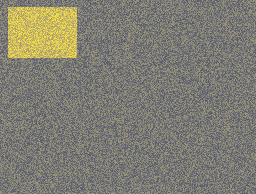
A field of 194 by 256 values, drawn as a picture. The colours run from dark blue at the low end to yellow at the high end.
Stripes: none. Ninth with the highest average: top left. Average level on the scale: 50%. Odd patch: higher, in the top left.
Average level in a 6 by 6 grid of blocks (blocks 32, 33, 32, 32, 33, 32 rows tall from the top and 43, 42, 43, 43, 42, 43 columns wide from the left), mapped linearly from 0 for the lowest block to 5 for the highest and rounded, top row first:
5 5 0 0 0 0 | 5 5 0 0 0 0 | 0 0 0 0 0 0 | 0 0 0 0 0 0 | 0 0 0 0 0 0 | 0 0 0 0 0 0
